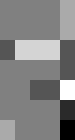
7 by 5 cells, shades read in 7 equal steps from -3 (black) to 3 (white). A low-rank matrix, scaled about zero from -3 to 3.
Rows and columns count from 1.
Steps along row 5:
same down same up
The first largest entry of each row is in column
5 5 2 1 5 1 1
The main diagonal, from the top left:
0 0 2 0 3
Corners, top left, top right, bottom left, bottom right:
0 1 1 -3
